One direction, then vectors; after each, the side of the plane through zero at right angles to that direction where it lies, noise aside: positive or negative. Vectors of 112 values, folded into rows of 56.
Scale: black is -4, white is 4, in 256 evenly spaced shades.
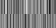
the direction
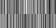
positive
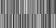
positive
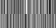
positive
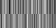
positive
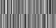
positive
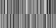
positive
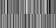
positive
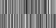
negative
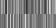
negative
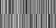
negative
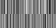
positive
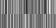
negative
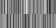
positive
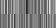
negative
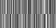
positive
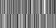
positive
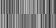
positive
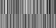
positive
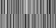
positive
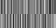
positive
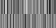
positive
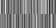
positive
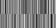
negative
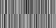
negative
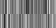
negative
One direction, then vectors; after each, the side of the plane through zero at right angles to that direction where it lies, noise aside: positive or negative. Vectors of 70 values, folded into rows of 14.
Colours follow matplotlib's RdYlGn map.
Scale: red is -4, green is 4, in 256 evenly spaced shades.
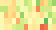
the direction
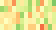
positive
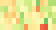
positive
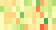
positive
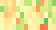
positive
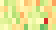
negative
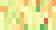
negative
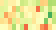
positive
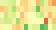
negative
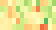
positive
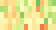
positive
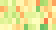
negative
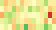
negative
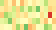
negative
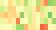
positive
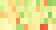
positive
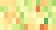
positive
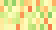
negative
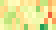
negative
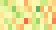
negative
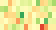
positive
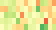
negative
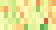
negative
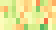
negative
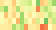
positive
